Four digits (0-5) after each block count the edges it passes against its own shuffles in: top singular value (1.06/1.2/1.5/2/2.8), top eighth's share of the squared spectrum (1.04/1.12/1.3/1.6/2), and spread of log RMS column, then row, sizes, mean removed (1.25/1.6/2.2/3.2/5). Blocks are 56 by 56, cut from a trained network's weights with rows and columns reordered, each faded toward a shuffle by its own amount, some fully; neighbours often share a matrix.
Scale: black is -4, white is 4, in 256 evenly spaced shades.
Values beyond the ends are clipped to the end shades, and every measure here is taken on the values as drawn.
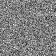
1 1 0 0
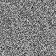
3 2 0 0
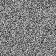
0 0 0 0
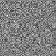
4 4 1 2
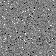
1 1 0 0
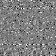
3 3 0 2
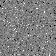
1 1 0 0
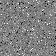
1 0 0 0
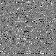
3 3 0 2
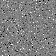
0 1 0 0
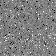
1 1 0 0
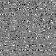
3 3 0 2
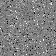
0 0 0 0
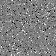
1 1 0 0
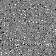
2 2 0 1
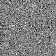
2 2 0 1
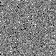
0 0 0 0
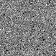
1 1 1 0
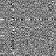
4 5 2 2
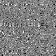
3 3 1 2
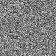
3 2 0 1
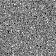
0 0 0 0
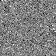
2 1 0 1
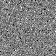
2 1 0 0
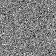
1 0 0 0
